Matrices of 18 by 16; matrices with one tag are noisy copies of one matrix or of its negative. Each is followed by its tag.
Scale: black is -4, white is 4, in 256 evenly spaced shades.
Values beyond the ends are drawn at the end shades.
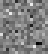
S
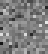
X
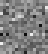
X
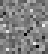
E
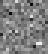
S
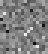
E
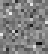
S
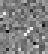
E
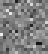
S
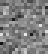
X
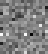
X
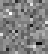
S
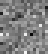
X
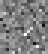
E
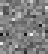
X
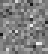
S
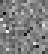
E
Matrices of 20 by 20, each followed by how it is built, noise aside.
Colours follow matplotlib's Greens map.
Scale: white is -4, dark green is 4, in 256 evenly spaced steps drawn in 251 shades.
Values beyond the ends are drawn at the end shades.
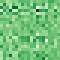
low rank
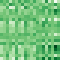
low rank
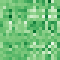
low rank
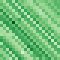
Toeplitz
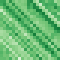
Toeplitz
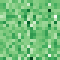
low rank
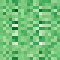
low rank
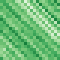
Toeplitz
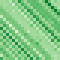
Toeplitz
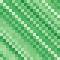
Toeplitz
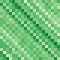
Toeplitz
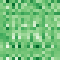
low rank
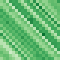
Toeplitz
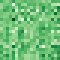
low rank
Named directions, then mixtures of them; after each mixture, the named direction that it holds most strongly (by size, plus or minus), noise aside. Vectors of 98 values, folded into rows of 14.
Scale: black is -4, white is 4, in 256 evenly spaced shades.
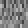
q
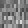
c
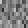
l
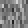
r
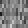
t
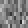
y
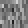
r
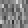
r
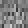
c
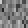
l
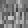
c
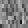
y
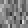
y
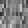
t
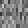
t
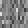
t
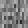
c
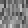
q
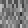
q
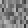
l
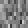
y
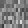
c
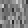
r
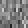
l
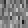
q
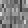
t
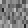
l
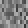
l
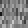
t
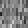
t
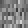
c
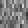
q
